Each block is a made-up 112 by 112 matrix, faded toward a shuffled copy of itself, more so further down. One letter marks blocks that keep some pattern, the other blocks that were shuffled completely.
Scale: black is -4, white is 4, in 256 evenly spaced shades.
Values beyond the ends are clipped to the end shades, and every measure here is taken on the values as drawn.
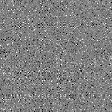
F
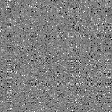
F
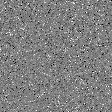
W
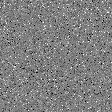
W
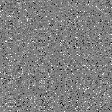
F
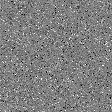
W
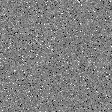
W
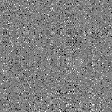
F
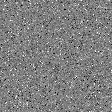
W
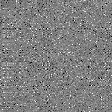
F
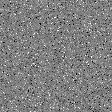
W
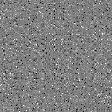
F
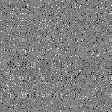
F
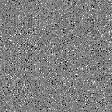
F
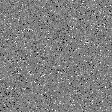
W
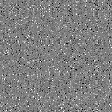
F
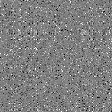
F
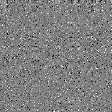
F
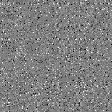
F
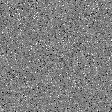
W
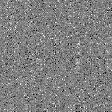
F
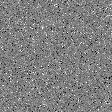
W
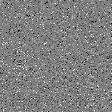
F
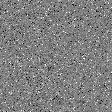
W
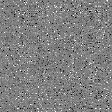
F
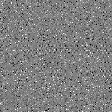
F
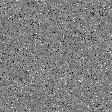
W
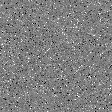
W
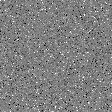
W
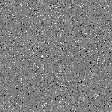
F
